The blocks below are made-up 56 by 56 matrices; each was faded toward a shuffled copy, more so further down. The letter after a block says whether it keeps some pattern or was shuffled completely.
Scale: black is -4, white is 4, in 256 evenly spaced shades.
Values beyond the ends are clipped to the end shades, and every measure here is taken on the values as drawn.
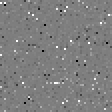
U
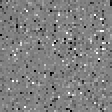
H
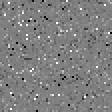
U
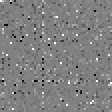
H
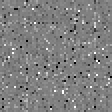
H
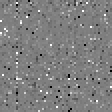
H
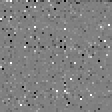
H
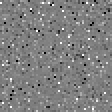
U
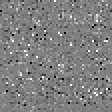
H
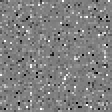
H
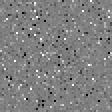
U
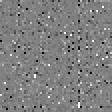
H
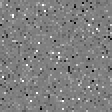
U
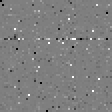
H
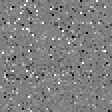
H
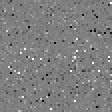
U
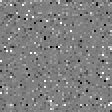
H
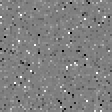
U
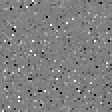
U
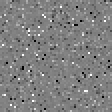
U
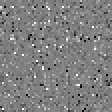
H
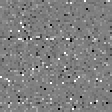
H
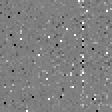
H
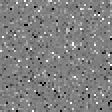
U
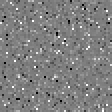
U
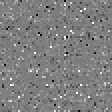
H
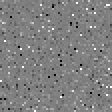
U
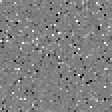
U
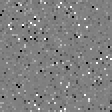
U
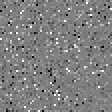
H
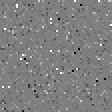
U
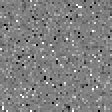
U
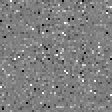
H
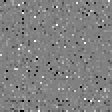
H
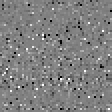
H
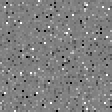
U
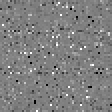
H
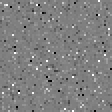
U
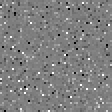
U
